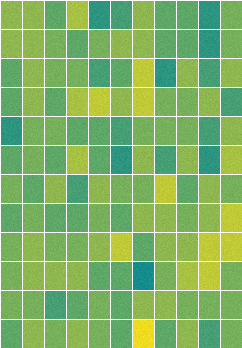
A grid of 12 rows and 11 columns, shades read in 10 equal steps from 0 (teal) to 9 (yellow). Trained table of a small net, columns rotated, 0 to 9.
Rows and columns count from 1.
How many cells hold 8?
0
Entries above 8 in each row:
0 0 0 0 0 0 0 0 0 0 0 1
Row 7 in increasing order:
2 3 3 4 4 4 4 5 5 5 7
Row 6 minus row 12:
0 -1 -1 1 -1 -2 -4 -1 0 -1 2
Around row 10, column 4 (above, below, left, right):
4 3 5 3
